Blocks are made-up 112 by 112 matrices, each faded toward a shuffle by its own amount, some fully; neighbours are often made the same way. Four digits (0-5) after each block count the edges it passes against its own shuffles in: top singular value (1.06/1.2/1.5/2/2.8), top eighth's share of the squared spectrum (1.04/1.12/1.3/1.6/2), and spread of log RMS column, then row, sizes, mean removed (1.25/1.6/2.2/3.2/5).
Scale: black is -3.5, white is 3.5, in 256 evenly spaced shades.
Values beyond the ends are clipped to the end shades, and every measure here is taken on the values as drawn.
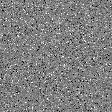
2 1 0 0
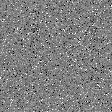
2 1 0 0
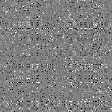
5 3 2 3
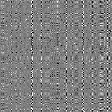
5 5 4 3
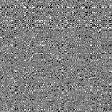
5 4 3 3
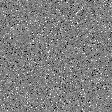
1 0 0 0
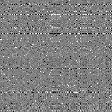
5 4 2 3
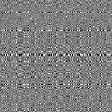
5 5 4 4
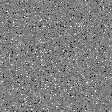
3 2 0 0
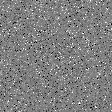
0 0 0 0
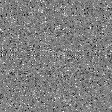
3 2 0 1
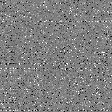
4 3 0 2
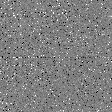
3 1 0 1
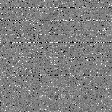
4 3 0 2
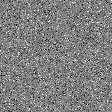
0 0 0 0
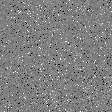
2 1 0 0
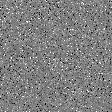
0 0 0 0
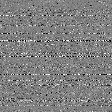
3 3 0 4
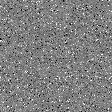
2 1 0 0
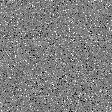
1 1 0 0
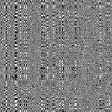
5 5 4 3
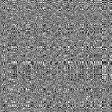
5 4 3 3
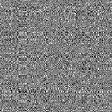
5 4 3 3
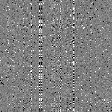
5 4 3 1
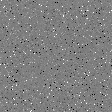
0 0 0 0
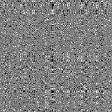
5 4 3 3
